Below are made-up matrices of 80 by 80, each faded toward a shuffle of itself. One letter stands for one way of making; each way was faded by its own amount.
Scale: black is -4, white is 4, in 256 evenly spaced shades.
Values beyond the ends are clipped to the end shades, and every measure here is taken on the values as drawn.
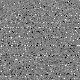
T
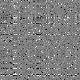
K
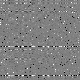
K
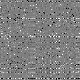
K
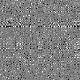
K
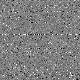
T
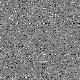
T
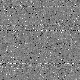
T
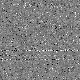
T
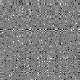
K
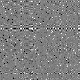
K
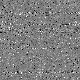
T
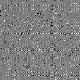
K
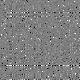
K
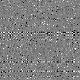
K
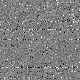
T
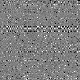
K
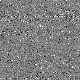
T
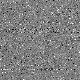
T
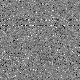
T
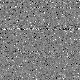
T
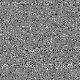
T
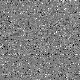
T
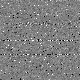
T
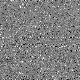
T
